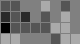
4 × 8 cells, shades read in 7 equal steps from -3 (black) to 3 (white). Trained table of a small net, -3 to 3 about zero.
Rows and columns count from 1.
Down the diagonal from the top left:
-1 -1 -1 0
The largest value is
1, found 8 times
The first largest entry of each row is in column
5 7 6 1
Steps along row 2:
up down up down up up down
